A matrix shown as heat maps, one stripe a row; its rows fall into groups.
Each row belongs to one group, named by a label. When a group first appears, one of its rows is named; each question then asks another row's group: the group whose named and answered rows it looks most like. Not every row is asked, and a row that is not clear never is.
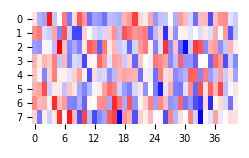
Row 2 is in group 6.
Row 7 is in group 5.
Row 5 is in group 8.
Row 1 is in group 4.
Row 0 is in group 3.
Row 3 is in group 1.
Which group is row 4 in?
3
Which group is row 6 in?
1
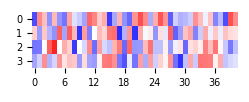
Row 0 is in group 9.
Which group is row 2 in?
1
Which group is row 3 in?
8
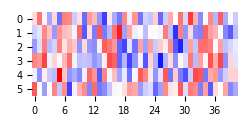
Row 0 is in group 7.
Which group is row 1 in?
1
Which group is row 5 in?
3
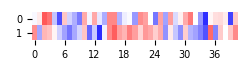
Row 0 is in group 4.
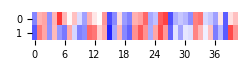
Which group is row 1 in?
9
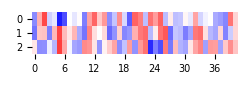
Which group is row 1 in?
9
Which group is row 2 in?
6
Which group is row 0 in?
9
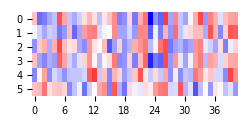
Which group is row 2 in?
9
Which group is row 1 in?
6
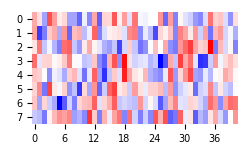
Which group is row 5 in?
4
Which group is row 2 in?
7
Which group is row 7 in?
1
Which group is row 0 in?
4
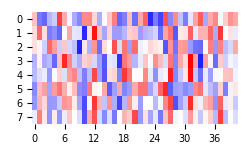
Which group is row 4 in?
5
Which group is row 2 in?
4
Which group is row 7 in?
7
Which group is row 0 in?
6
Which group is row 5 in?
9
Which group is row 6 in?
7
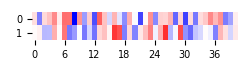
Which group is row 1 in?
1
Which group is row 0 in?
1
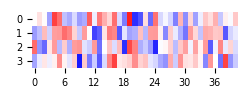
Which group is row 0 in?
1
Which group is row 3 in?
4
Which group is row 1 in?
8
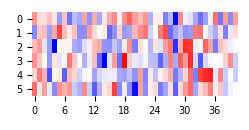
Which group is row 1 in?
9
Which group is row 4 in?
8
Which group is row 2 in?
7
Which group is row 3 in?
5
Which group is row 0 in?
4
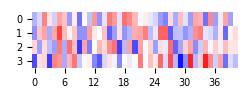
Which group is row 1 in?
9
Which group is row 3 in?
8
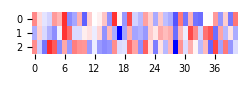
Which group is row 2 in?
3
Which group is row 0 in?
1
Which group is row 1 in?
7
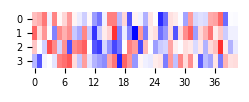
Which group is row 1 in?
8
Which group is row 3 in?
5
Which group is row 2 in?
3
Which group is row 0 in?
8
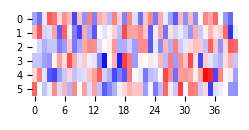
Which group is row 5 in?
3
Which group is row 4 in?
7
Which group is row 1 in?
4
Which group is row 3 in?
5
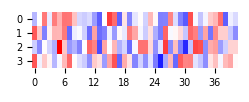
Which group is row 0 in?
8
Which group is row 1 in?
3
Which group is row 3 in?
5
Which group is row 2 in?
6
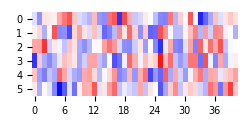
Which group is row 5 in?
6
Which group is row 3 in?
7
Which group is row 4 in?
6
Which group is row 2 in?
8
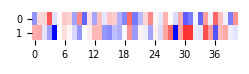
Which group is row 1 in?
7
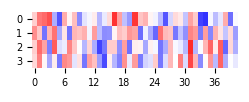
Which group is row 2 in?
8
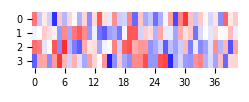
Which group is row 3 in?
9
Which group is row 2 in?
4
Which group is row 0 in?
5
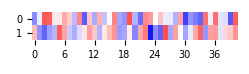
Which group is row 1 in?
6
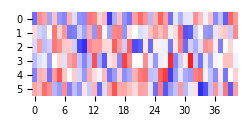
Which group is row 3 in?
5
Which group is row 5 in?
4
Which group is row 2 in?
1
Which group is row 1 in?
1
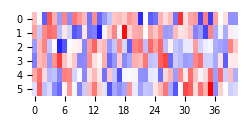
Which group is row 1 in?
4
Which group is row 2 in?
9
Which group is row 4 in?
7
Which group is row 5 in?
7
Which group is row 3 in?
9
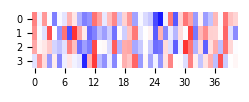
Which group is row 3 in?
7
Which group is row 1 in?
3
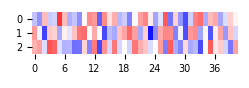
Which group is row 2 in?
4
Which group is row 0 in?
6
